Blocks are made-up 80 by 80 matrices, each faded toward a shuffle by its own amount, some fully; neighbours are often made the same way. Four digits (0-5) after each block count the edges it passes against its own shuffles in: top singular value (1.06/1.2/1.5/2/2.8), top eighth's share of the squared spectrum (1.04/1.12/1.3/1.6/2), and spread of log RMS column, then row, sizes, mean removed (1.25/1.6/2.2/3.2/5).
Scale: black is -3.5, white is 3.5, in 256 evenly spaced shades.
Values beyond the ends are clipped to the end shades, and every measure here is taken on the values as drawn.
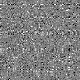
4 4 2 2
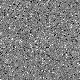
2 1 0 0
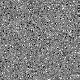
3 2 0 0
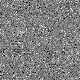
2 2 0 0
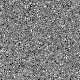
2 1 0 0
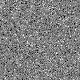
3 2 0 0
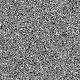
2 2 0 0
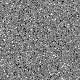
0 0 0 0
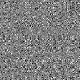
4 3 2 2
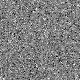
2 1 0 0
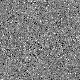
0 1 0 1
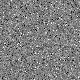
0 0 0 0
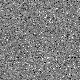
0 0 0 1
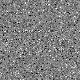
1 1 0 2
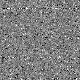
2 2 0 2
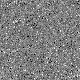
0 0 0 0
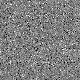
0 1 0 1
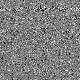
1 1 0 2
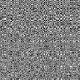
5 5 3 3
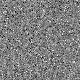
2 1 0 0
